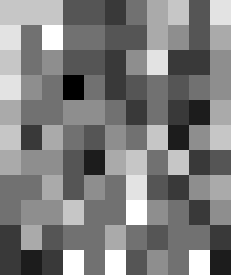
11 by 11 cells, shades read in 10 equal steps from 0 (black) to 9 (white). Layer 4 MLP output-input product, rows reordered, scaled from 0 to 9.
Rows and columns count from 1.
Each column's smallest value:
2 1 2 0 1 2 2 3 1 1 1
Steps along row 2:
down up down same down same up down down up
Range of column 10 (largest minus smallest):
8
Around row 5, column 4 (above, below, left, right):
0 4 4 5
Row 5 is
6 4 4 5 5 4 2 4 2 1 6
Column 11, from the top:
8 6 5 5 6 7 3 6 5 2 1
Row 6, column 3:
6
